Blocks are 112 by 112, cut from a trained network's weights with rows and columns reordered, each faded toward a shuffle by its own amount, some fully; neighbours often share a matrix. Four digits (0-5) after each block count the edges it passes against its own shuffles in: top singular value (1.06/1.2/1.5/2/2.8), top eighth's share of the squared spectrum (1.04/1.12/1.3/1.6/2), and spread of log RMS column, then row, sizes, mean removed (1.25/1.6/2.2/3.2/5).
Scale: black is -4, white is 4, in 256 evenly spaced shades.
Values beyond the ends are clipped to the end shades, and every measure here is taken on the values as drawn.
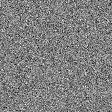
0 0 0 0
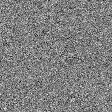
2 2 0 0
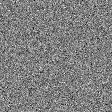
0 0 0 0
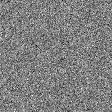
0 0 0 0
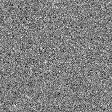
1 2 0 2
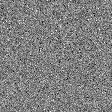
0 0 0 0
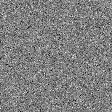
0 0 0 0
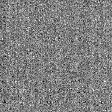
3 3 0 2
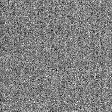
2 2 0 2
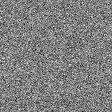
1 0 0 0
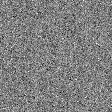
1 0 0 0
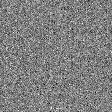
1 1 0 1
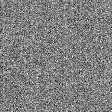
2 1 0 1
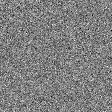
1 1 0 0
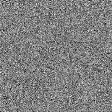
2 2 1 2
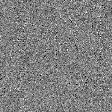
2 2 2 0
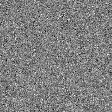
2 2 1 0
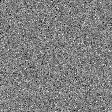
1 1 0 0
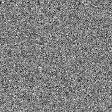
2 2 0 2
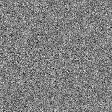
1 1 0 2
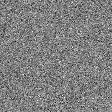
1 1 0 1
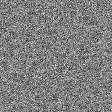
2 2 0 0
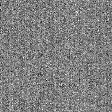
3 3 0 2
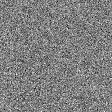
1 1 0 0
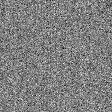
1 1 0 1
